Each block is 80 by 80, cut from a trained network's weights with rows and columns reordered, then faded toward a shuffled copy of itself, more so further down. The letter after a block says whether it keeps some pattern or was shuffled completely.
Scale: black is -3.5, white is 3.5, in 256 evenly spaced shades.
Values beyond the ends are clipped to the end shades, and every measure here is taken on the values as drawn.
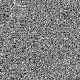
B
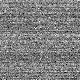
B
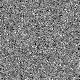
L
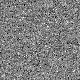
L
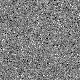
L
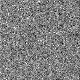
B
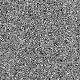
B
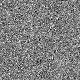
L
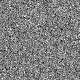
L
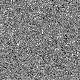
L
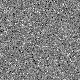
L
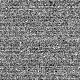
B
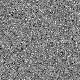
L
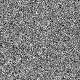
L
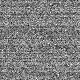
B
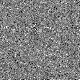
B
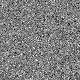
L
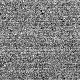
B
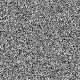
B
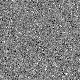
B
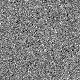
L
